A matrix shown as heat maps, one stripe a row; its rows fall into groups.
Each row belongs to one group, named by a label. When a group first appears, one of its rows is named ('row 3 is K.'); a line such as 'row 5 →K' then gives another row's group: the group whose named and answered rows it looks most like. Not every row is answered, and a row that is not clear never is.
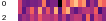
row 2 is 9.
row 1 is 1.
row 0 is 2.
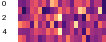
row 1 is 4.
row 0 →9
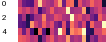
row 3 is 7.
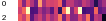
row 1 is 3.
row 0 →1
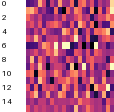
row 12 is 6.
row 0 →7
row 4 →6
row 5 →3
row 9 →7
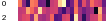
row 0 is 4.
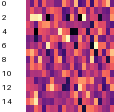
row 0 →6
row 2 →7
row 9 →7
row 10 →6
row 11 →2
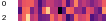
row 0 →7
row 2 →7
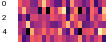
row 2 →7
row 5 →4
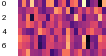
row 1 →6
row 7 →3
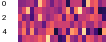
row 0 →9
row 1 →3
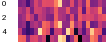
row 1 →6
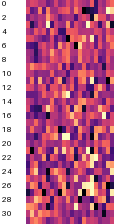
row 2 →9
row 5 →2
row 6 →7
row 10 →2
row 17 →3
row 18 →9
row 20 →6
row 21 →4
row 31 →7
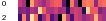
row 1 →9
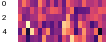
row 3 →3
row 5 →2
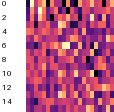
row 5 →3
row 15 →4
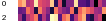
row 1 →1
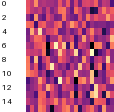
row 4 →1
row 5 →7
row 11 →7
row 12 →9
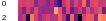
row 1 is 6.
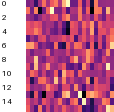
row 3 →2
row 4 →2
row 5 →7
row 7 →4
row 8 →3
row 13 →1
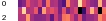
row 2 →3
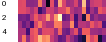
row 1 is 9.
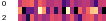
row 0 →1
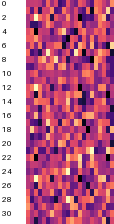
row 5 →2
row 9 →9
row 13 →1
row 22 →1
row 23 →1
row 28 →4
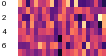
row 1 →3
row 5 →2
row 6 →9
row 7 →2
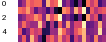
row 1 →2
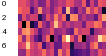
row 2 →7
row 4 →7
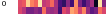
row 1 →2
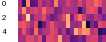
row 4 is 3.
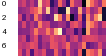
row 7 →6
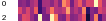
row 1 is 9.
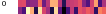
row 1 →1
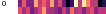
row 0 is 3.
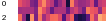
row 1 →9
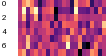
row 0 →7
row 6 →3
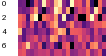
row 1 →6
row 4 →4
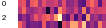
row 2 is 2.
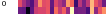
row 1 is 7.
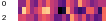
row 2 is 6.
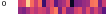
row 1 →9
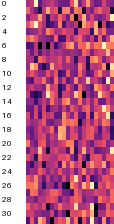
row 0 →3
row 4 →9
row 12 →9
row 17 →6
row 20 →4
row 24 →7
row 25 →3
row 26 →2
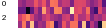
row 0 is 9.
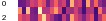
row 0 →9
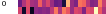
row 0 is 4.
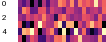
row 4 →7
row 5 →4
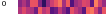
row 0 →6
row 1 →9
